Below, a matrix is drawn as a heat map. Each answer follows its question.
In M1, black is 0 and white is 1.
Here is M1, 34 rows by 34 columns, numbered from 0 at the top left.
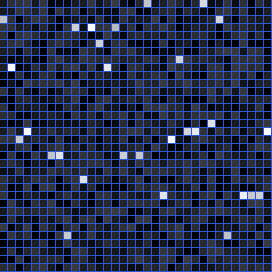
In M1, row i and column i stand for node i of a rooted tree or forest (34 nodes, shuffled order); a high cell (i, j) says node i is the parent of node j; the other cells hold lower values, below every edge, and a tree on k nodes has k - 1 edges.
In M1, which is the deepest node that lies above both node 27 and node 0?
2
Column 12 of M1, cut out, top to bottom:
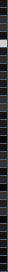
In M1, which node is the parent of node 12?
5
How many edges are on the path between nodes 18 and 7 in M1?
5
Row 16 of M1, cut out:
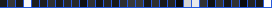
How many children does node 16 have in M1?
4
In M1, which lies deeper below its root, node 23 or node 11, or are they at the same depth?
node 11
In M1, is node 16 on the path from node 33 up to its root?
yes
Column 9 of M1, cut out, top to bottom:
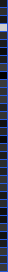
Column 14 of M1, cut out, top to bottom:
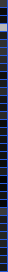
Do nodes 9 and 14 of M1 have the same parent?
yes
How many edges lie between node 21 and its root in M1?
2
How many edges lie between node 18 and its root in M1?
4
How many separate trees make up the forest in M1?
5
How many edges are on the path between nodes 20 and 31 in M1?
2
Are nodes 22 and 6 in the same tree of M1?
yes
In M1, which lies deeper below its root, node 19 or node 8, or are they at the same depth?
node 8
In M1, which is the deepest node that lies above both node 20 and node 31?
24
